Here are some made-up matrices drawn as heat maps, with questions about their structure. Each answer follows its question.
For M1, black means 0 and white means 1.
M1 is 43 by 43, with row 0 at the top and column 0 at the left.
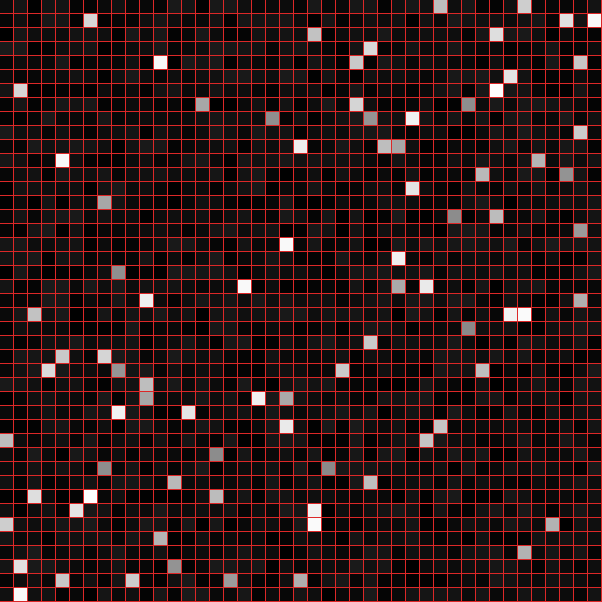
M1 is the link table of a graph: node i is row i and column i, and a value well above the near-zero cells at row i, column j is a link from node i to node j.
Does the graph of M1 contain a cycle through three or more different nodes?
no
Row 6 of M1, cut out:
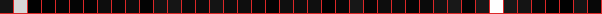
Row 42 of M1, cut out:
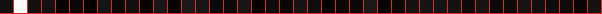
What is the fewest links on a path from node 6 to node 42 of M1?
2
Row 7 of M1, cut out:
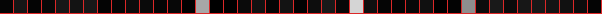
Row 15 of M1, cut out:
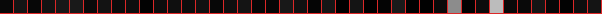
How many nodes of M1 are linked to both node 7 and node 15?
0
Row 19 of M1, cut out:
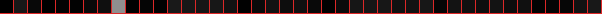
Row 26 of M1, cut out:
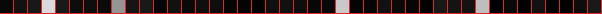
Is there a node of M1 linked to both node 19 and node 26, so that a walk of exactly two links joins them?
yes
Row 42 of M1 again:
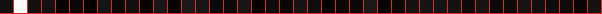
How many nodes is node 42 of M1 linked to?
1
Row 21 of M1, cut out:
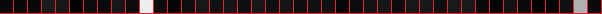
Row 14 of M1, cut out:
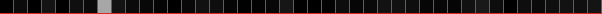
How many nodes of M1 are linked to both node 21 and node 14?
0
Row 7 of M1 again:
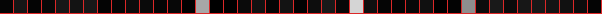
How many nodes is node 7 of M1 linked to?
3
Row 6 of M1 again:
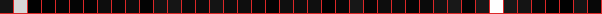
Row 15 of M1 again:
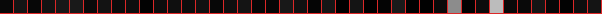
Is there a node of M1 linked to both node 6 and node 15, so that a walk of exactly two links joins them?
yes
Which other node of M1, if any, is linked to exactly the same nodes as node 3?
node 24
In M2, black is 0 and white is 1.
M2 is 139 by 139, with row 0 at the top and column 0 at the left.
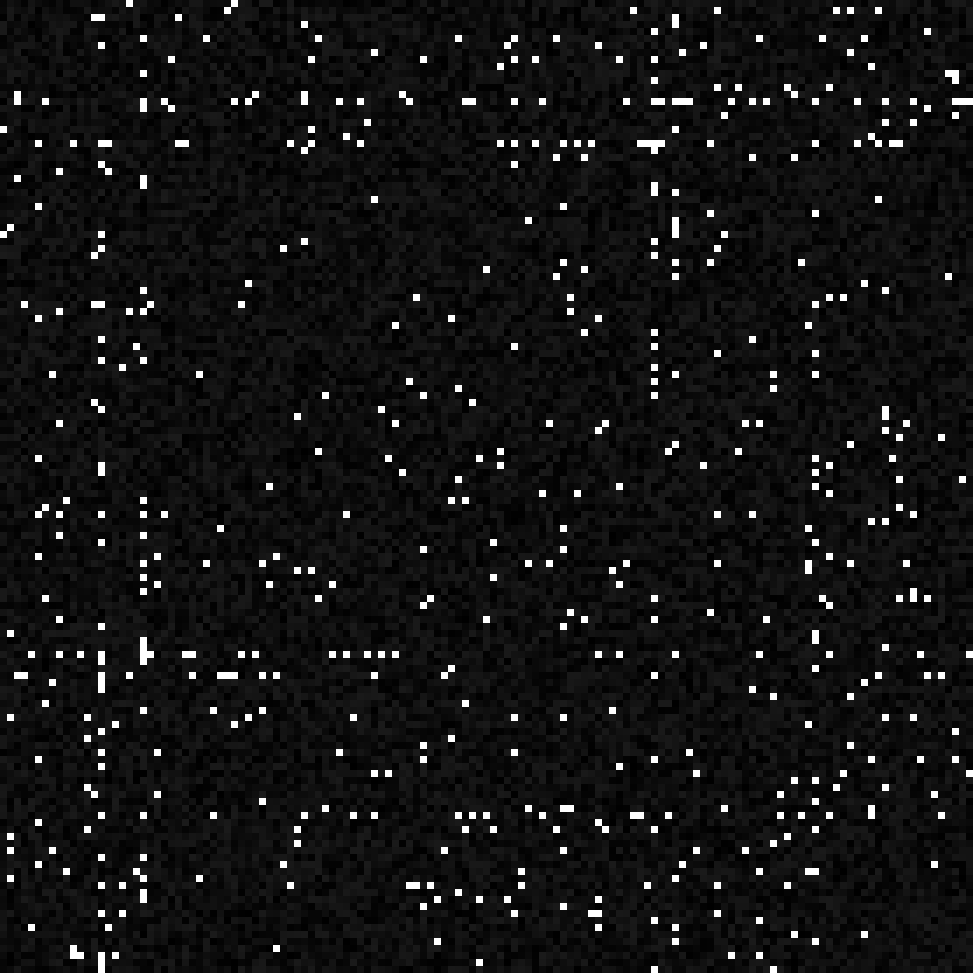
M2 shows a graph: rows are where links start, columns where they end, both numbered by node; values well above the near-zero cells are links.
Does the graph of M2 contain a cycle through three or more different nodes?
yes
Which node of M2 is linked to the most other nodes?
node 14
